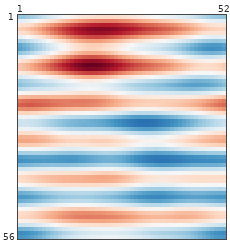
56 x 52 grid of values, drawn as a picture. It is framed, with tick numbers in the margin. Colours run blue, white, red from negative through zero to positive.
Stripes running across repeat 6 times from top to bottom. No lone cell stands out from its neighbours. The top middle is the ninth with the highest average. Overall the values sit about 50% of the way up the scale.
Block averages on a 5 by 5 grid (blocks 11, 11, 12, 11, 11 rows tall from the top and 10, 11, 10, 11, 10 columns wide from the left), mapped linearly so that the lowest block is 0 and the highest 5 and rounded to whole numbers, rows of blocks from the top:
25531 / 35422 / 32112 / 11100 / 12211
